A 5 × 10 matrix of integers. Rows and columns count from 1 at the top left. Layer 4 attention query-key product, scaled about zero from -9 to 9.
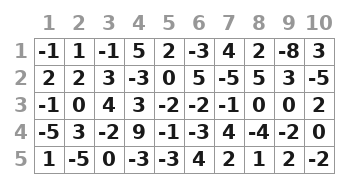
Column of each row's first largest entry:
4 6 3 4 6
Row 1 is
-1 1 -1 5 2 -3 4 2 -8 3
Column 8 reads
2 5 0 -4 1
